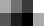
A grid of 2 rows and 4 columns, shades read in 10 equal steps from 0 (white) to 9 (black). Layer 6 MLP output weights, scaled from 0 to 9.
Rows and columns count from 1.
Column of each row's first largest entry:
3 3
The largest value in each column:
6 8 9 3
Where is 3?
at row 1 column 1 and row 2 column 4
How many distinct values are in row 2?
4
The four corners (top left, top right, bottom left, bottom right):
3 0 6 3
